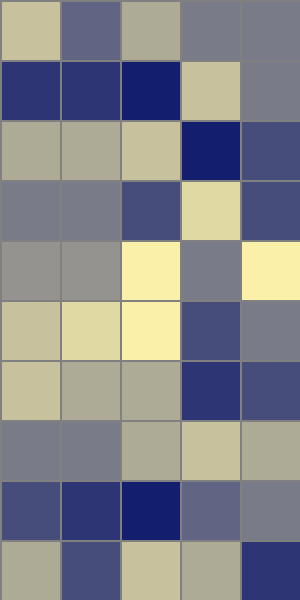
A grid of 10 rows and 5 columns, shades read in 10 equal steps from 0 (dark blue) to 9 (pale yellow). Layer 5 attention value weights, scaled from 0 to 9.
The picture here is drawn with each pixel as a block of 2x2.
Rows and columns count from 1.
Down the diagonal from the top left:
7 1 7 8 9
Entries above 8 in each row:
0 0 0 0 2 1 0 0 0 0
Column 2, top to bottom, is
3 1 6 4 5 8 6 4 1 2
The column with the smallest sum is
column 5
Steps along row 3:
same up down up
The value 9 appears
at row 5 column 3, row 5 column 5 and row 6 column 3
